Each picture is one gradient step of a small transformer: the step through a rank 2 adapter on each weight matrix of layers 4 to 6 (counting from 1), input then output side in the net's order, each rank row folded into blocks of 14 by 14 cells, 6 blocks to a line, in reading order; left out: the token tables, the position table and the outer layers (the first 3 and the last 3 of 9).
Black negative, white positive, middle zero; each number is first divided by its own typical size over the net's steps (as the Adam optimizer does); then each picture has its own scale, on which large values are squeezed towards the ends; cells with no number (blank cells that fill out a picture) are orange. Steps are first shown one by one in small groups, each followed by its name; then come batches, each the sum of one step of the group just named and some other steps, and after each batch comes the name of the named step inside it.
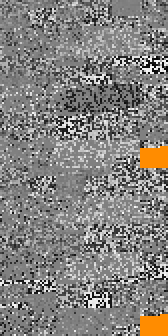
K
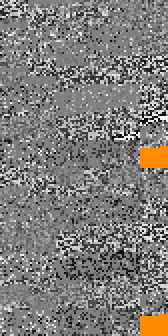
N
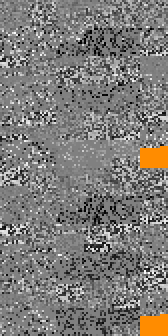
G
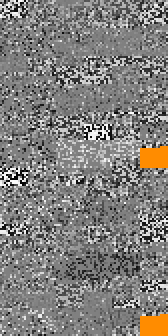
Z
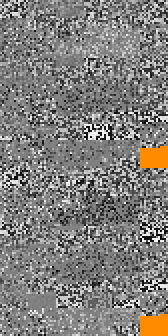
Z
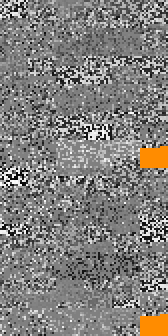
Z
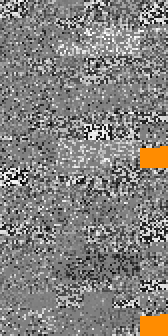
Z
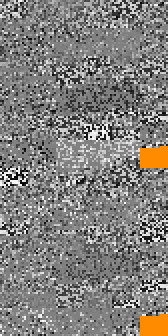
Z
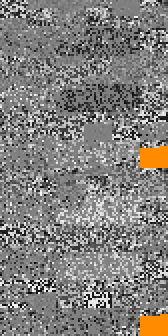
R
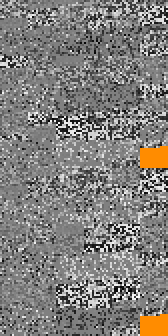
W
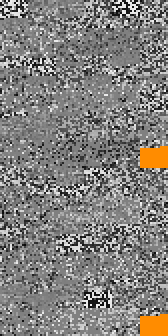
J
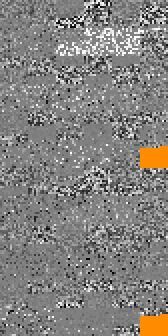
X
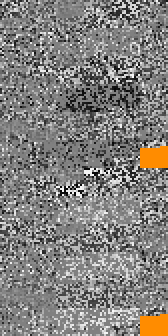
J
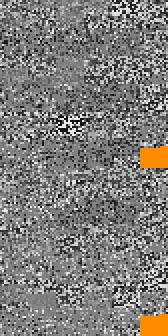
W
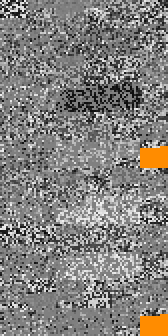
R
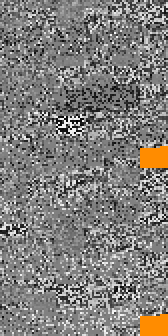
W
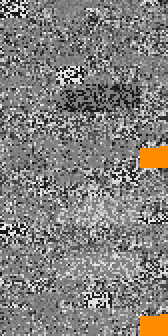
R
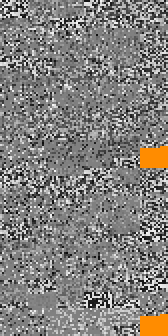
J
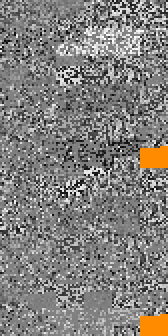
X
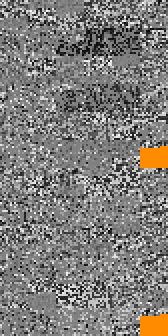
R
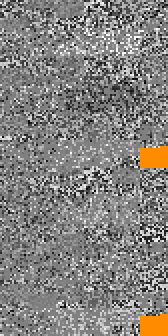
X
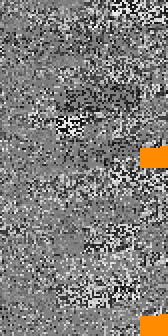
W
